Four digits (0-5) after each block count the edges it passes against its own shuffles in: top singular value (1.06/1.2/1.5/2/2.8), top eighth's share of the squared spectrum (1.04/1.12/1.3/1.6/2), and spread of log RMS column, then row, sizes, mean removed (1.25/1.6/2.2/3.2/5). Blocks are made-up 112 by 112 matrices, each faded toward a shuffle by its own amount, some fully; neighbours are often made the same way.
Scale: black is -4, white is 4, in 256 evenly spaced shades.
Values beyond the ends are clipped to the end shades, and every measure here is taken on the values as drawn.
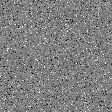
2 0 0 0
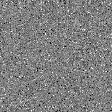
3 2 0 1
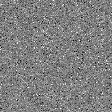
3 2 1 1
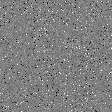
0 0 0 0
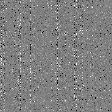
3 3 3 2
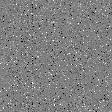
1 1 1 0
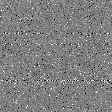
2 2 0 2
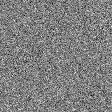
0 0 0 0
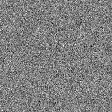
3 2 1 0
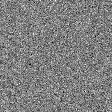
0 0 0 0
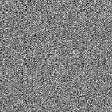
4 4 2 2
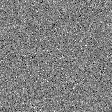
2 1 0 0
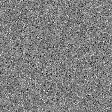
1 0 0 0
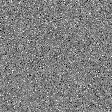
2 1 0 0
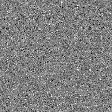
3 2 1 1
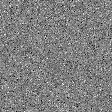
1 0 0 0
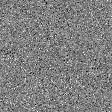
2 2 0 0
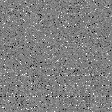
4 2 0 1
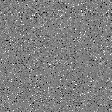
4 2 1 1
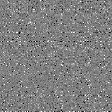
4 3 2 2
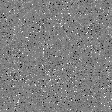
3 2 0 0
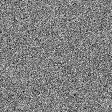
1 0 0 0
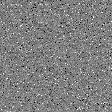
3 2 0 0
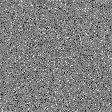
2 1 0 0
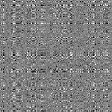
5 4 3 3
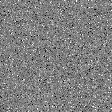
3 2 0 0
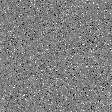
0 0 0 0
